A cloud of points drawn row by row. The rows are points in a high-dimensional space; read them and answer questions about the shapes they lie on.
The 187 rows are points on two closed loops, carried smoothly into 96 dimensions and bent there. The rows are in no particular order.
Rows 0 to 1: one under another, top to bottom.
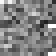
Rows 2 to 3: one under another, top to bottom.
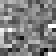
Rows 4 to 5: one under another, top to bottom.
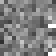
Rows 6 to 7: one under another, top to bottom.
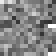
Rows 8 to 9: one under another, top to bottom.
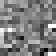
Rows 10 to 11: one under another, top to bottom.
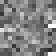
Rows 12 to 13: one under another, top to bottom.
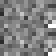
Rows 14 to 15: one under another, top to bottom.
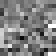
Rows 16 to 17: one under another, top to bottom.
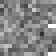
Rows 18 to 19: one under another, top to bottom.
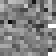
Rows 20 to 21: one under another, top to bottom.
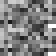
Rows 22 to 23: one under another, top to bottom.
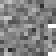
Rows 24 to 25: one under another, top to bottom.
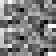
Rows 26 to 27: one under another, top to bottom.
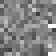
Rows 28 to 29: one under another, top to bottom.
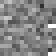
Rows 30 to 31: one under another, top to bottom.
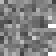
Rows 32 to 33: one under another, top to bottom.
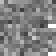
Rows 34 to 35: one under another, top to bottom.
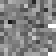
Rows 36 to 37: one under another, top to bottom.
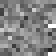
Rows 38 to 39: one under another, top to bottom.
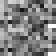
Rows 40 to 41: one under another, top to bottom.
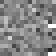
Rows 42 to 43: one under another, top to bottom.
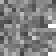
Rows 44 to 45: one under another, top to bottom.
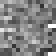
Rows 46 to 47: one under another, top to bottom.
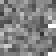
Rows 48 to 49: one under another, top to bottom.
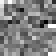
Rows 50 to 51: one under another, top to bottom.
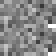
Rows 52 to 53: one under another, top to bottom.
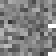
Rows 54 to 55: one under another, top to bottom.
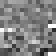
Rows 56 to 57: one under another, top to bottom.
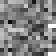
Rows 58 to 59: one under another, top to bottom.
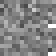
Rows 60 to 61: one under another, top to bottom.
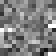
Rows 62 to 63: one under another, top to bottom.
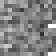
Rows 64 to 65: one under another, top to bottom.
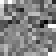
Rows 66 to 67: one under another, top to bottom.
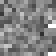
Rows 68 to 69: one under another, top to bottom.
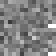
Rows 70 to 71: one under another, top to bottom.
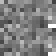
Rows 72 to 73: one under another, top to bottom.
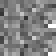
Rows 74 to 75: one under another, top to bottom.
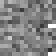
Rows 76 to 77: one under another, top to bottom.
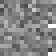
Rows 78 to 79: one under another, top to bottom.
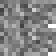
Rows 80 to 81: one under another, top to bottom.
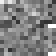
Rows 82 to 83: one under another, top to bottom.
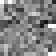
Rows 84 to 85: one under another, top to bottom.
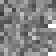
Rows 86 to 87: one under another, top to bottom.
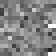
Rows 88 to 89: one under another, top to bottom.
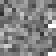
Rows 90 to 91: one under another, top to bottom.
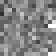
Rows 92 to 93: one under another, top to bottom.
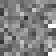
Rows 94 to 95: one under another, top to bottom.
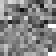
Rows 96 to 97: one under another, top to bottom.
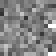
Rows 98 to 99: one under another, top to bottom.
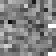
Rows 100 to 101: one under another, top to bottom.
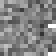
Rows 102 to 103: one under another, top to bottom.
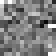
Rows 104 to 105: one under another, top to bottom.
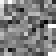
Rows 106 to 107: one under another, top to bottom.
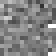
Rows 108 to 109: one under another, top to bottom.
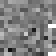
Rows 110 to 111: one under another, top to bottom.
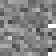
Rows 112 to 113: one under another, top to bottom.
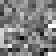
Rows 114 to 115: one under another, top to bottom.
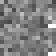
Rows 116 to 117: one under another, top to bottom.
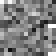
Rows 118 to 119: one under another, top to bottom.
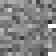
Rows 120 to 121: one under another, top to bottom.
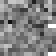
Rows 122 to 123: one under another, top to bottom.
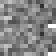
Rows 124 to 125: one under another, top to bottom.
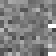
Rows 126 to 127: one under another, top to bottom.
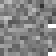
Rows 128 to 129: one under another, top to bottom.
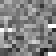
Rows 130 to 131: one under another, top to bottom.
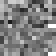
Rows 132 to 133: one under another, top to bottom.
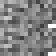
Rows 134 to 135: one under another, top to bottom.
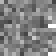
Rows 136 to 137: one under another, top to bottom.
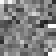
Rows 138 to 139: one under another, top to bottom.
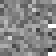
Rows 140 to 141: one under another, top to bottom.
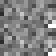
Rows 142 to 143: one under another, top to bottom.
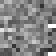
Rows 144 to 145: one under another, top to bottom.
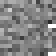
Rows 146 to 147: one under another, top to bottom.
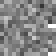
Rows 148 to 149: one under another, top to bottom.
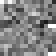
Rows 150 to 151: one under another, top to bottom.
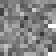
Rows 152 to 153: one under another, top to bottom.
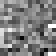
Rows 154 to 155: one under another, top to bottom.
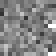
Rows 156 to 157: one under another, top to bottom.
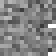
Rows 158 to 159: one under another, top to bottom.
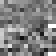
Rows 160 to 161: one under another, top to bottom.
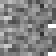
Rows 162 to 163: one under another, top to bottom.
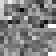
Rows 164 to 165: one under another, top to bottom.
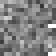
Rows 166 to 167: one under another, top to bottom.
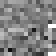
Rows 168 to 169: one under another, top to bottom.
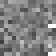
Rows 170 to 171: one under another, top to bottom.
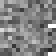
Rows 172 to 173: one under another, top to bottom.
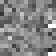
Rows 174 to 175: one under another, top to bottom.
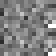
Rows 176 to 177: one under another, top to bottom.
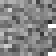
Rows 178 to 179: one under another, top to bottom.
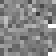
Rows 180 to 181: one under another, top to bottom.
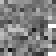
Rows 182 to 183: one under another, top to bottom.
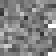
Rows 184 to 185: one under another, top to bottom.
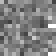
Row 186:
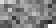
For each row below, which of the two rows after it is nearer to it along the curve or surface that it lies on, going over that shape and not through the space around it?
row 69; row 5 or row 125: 5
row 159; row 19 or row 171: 171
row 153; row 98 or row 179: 98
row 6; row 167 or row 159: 159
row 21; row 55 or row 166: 55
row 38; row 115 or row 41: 115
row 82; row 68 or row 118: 118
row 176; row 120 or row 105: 105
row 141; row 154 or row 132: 154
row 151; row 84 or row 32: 32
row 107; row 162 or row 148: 148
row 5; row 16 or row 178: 16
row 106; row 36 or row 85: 85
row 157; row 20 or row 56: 56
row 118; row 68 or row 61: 68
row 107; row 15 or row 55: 55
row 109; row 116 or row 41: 41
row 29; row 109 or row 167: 109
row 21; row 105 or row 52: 105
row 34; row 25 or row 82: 25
